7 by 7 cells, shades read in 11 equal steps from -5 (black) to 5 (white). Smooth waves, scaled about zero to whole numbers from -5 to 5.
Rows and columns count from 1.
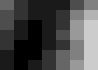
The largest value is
3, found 5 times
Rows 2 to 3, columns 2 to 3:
-3 -4 | -4 -5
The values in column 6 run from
-2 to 1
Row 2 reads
-2 -3 -4 -4 -3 0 2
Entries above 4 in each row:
0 0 0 0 0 0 0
